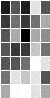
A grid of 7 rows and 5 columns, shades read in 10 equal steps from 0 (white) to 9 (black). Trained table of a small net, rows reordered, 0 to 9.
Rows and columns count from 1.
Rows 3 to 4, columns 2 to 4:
3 9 3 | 7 7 2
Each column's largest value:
8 7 9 5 6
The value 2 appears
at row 4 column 4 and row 6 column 3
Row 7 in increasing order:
0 0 1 3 3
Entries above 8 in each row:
0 0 1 0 0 0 0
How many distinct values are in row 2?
3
